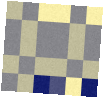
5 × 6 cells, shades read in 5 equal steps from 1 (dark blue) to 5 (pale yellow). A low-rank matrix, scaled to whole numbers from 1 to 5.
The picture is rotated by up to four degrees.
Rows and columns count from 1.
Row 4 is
4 3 4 4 3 4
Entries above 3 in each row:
4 2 2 4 2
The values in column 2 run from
3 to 4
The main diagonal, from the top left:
4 4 3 4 5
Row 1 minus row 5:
1 -1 4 3 -2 4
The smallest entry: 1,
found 2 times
